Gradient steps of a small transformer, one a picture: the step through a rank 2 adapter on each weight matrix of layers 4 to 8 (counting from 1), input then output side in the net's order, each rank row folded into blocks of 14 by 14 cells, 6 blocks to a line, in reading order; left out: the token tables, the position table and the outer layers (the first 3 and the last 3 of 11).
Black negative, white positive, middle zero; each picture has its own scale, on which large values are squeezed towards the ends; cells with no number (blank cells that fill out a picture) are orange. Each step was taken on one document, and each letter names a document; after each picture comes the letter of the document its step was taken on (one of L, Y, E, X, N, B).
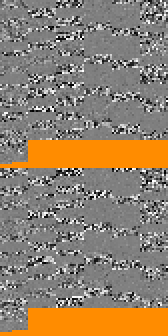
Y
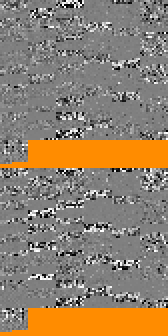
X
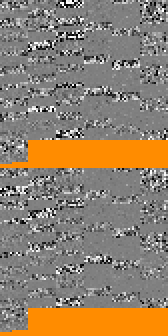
X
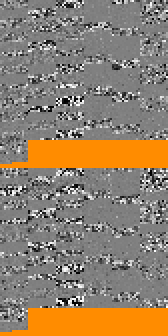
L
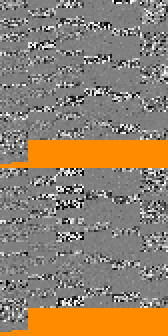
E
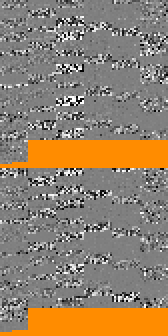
E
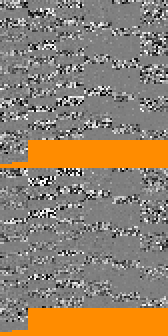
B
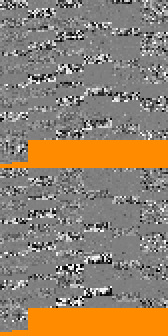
X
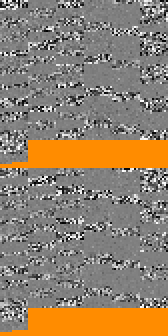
E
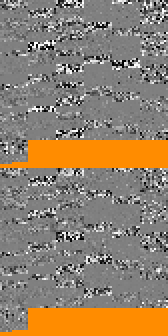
X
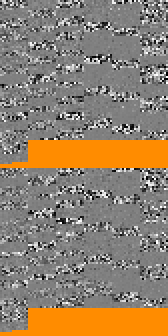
B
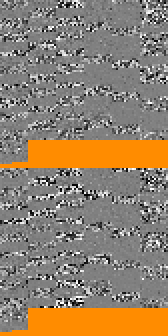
B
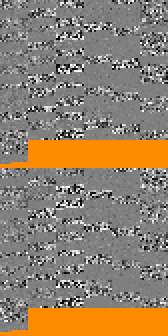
B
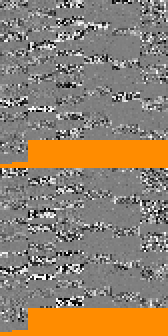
L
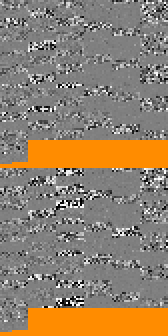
B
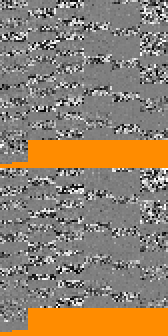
L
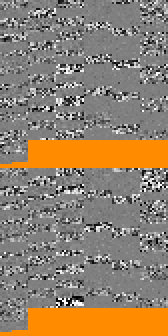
L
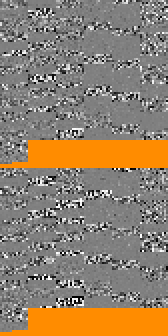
Y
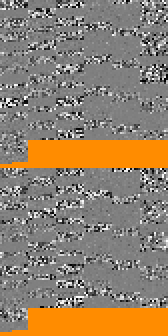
B
